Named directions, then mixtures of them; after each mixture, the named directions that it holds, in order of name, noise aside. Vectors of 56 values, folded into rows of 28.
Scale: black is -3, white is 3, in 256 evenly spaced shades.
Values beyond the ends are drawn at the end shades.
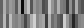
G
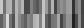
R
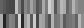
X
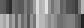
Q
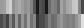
Q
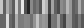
G, R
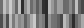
G, Q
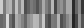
R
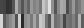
Q, X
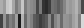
Q, X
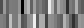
G, X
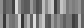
R, X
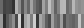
X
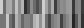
R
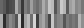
X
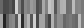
X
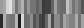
Q, X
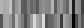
G, R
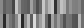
R, X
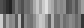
Q, X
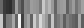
Q, X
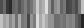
Q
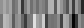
G, R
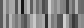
G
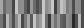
R, X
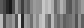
Q, X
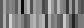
G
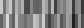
R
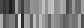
Q, X
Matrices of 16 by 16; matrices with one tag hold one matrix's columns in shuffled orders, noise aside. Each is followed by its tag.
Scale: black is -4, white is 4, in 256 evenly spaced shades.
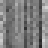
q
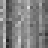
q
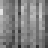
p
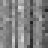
q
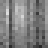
p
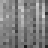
p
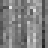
q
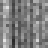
q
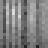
p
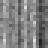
q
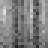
p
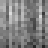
p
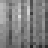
p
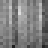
p
